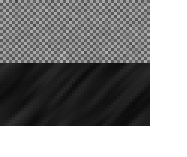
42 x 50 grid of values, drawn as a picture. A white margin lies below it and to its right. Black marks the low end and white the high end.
The table splits into 2 rows of 1 panel. Panel 1,1: middling, checkered, strong in contrast. Panel 2,1: very low, slanting up to the right, faint in contrast.
